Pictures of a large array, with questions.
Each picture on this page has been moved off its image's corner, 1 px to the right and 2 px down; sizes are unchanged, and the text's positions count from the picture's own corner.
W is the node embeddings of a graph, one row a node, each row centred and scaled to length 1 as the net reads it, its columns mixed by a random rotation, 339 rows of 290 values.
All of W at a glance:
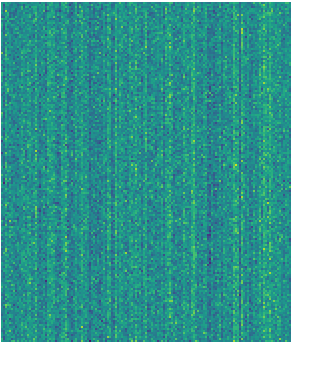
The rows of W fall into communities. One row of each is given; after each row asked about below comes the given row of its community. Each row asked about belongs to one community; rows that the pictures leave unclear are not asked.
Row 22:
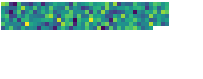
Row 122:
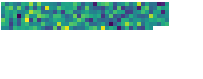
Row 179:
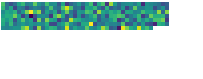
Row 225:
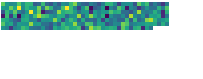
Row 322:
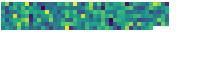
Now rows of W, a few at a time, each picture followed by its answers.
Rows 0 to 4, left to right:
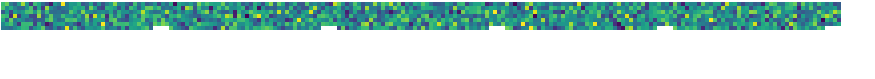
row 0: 322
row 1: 122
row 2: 22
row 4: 179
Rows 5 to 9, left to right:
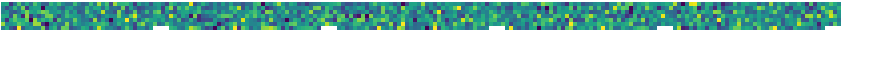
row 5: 322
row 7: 22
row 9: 322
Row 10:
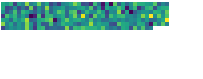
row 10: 322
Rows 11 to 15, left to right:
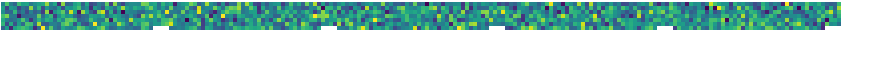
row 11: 22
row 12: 225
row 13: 179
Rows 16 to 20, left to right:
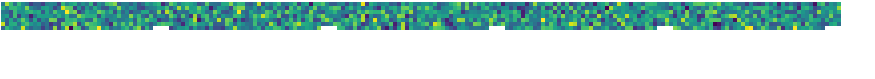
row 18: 322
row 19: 179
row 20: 179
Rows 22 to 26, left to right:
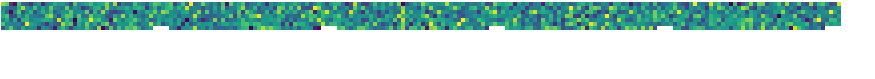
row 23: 225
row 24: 22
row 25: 179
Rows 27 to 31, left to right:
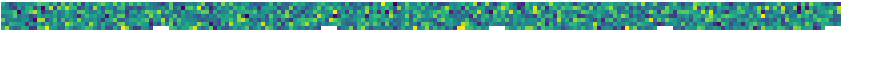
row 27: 179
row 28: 179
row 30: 179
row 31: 225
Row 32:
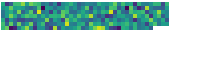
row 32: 225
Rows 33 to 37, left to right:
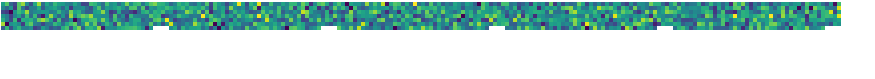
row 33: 22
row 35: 179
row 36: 179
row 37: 122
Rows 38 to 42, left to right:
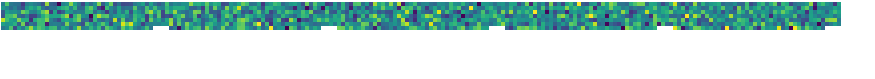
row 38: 322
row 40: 22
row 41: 122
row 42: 179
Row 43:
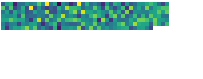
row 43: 179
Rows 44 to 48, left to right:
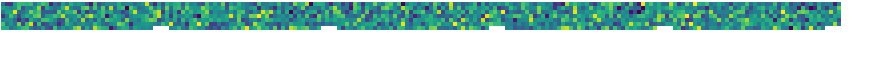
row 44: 225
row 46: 22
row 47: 122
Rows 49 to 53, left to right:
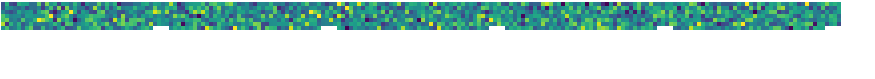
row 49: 22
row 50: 179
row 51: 322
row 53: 322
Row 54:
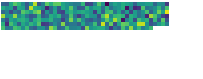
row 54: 179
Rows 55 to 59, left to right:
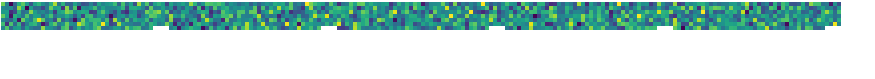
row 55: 22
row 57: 225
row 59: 225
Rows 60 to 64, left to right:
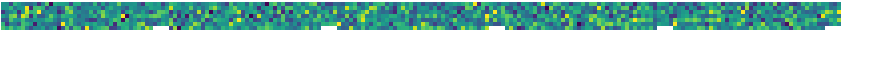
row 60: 179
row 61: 225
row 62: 122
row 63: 22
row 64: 179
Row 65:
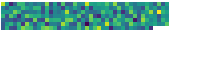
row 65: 22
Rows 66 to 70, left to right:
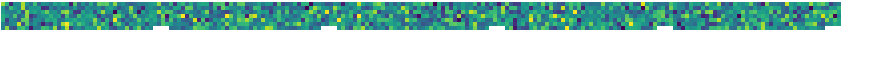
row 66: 322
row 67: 122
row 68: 225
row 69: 122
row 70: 179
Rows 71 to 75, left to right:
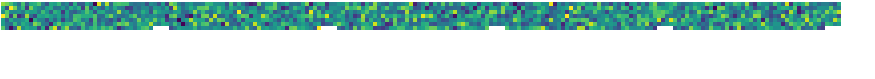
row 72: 122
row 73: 122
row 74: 179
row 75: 322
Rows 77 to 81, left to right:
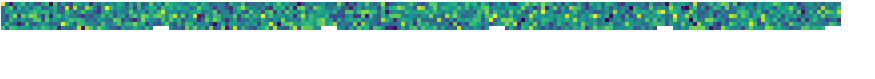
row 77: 179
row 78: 322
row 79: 179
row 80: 225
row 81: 22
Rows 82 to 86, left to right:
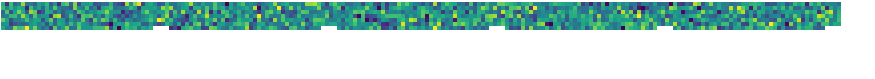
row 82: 122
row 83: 225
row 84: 322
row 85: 322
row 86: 225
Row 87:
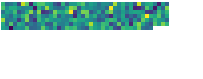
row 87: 225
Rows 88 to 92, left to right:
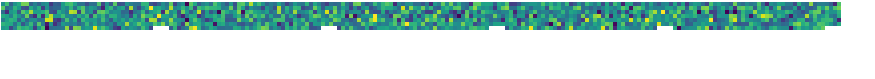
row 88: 322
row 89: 225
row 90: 22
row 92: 122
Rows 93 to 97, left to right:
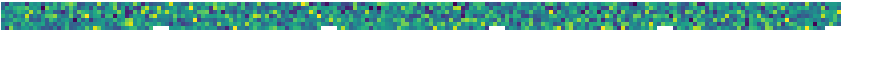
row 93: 122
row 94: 122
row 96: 322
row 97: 22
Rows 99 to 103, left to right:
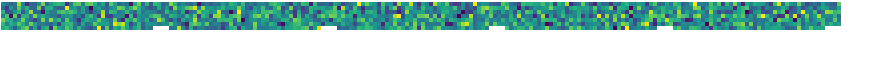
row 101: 122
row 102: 179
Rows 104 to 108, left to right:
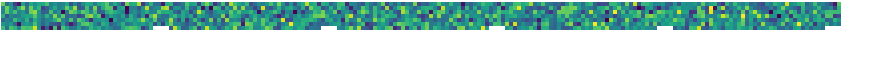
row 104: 122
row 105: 22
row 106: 179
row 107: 225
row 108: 225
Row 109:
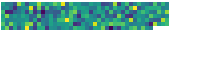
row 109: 22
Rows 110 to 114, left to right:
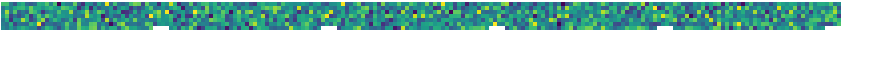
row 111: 179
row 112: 322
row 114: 179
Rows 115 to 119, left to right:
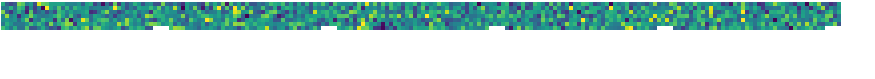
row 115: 22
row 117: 122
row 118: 179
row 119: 225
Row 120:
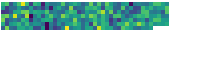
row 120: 322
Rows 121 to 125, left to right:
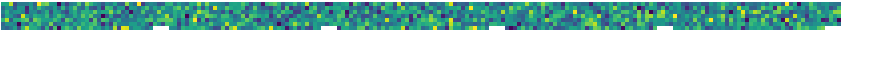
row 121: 122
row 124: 225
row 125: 22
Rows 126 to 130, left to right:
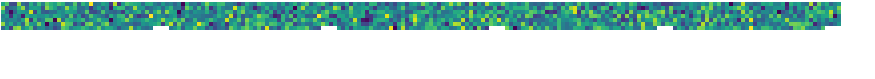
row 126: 22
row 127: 22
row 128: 322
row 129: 225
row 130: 122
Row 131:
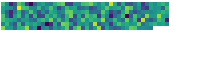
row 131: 22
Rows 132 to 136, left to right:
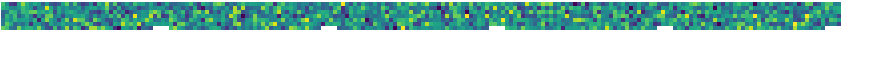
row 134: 322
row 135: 179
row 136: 322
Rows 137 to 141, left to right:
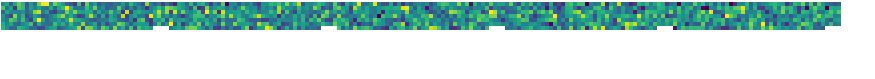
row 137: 179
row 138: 225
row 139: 225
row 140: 322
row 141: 225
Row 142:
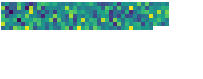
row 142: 22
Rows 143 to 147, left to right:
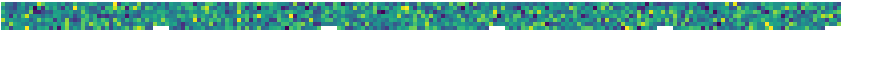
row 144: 122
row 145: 225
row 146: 179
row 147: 22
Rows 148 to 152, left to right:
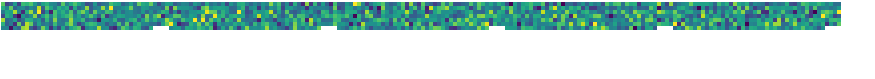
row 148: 225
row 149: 122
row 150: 22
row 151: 225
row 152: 22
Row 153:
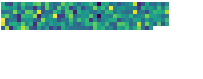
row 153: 225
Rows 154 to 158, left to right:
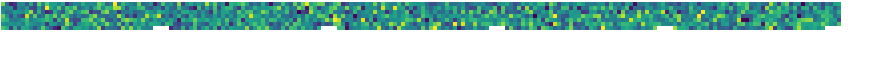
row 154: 22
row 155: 122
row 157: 322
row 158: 22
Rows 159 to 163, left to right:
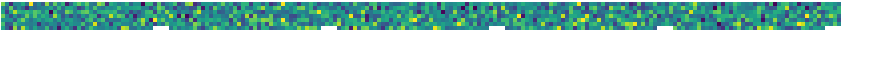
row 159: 179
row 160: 22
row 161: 322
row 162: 322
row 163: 322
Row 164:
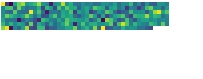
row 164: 225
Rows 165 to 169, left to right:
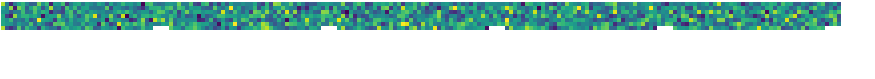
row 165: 179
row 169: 179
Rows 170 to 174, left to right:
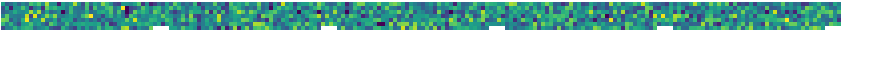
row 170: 122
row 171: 322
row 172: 22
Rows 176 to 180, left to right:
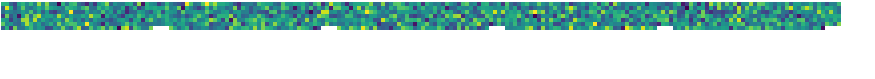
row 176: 122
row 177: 22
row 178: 179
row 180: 22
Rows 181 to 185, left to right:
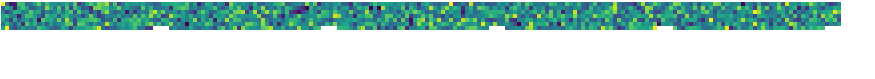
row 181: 22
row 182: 122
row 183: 22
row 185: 179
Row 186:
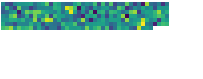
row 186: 179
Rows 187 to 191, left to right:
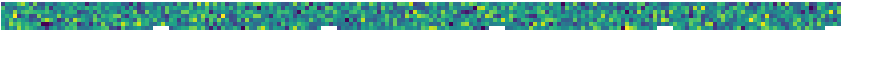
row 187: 322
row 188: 122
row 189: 122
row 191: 322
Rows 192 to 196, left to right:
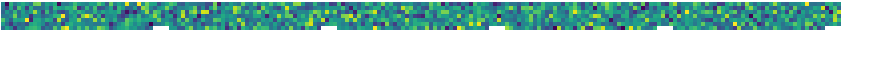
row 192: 122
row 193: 179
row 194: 179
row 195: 122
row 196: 322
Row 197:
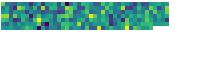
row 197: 22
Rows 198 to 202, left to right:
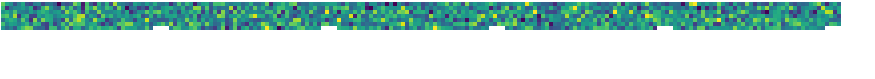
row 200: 225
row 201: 225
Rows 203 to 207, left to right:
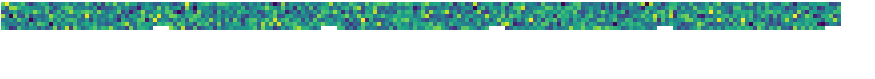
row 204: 22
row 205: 122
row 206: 122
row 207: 179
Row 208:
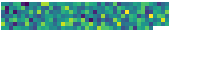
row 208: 179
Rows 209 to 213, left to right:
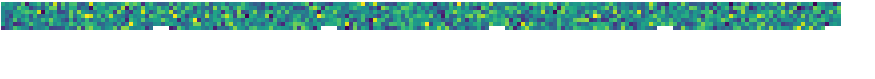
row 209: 122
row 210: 122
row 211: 225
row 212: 225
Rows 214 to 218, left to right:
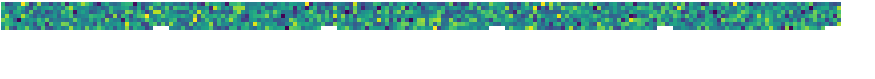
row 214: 225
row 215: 122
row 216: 22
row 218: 122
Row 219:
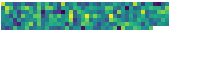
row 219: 122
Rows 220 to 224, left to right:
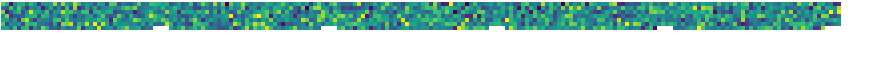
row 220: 22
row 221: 122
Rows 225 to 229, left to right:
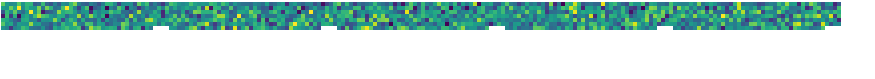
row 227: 122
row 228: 122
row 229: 225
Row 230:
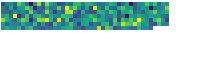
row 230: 22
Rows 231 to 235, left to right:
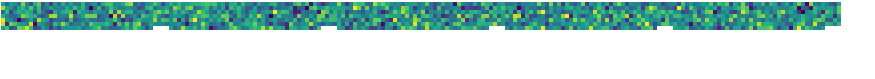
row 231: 225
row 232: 122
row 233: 225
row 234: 179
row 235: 122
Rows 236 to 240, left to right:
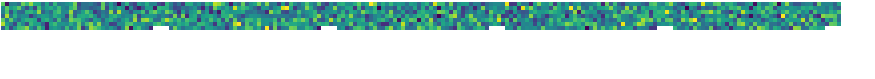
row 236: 225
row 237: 22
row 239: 179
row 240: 179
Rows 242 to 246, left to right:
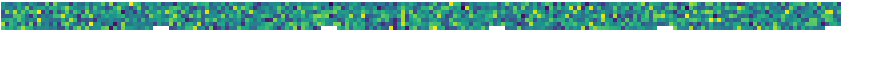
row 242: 179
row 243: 225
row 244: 322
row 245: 122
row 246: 179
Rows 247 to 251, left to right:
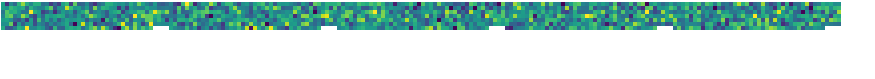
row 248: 179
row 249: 122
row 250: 122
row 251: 322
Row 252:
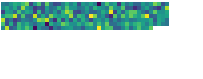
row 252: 225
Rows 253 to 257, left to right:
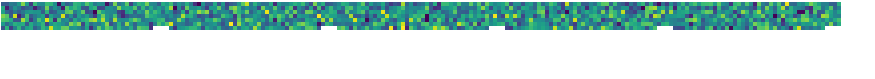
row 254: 179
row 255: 322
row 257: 122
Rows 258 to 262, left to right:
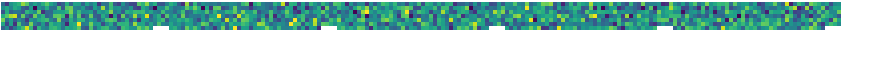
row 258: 225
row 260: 179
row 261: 122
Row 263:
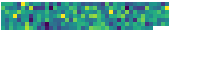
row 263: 322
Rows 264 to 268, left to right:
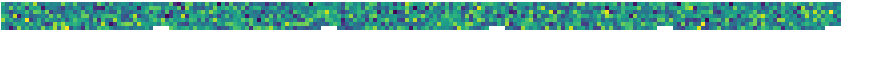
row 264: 322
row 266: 122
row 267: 322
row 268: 225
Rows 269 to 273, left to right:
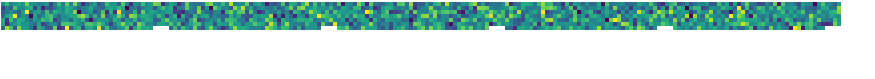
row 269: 322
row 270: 22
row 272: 225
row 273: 179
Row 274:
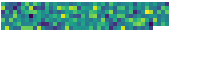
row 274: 179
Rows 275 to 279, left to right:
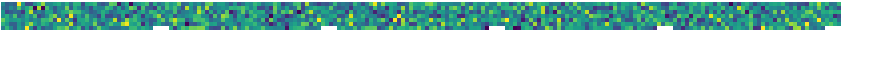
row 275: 22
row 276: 122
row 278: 225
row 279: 225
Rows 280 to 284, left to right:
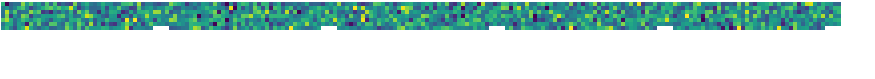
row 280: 225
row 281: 322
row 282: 122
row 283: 322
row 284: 322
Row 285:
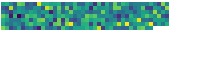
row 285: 22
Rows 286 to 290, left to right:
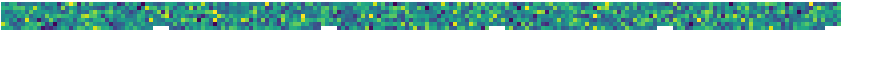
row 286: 122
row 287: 322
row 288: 225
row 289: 179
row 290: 122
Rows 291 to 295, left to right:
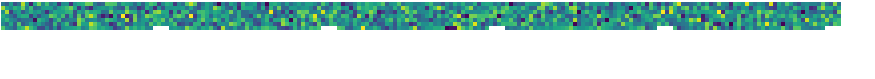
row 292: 225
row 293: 179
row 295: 322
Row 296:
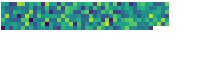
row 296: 22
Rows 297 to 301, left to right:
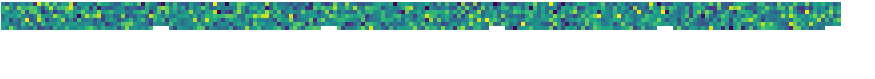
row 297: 122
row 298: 122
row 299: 122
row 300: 225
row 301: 322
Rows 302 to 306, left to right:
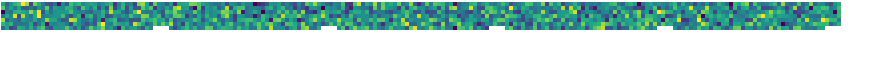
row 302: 225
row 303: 225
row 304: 22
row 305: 225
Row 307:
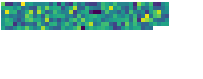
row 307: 225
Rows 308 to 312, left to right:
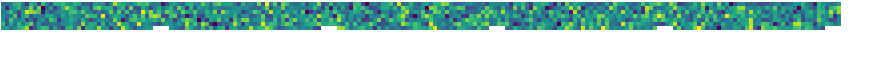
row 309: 322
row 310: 22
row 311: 122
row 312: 225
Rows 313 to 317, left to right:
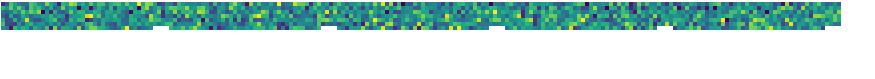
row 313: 122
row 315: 179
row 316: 322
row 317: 22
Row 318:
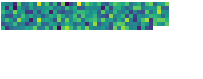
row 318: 179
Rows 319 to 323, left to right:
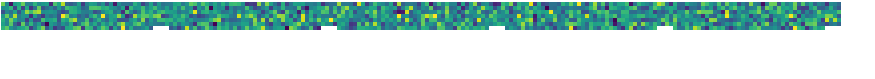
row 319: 179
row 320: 322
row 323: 179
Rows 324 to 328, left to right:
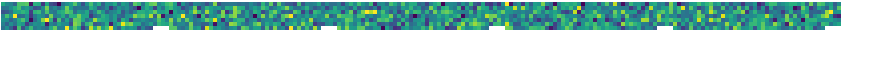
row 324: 322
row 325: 179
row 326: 179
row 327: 122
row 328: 225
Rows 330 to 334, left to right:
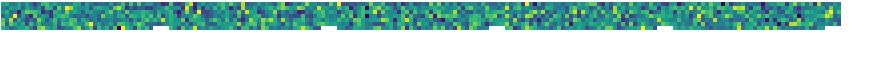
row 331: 22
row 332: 179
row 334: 225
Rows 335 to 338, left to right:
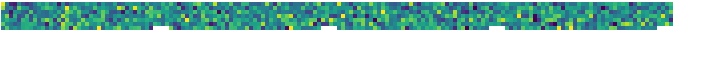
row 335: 22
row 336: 179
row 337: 322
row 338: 322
